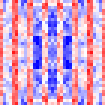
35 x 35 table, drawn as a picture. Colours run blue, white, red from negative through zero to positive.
Grain: streaks running down. Mirror symmetry: left to right and top to bottom. Slope: none. Stripes: upright, repeating 7 times. Ninth with the lowest average: centre. Average level on the scale: 50%.
